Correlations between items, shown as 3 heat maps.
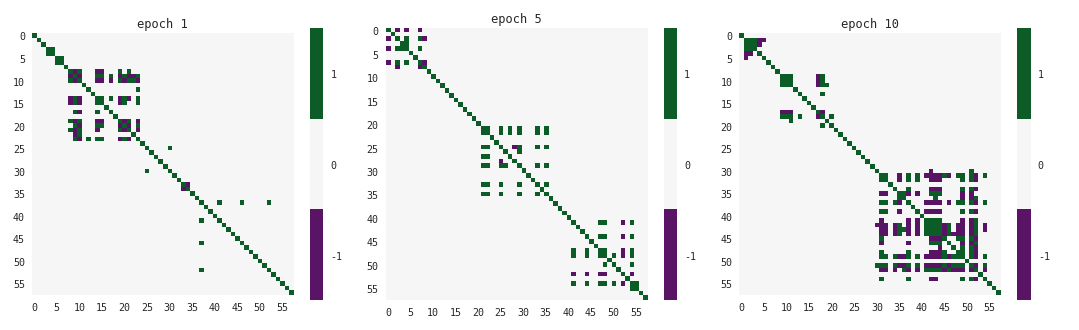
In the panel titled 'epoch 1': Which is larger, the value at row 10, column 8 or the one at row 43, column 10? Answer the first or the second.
the first
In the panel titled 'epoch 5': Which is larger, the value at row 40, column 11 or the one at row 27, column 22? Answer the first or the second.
the second
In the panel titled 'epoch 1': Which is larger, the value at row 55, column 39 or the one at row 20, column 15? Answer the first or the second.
the second
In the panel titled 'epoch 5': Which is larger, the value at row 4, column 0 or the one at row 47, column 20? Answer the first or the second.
the second
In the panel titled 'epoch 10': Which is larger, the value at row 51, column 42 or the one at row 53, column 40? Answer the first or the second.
the second
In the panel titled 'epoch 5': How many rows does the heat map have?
58
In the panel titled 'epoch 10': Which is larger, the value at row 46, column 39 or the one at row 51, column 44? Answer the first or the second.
the first
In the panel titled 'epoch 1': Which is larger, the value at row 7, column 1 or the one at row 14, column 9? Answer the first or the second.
the second
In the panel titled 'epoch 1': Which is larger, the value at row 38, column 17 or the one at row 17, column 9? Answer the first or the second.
the second
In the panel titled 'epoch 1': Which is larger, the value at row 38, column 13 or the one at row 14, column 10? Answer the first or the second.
the first
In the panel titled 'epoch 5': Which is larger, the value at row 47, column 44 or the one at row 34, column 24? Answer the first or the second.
the first
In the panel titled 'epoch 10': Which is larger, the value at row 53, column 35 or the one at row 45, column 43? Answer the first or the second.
the first
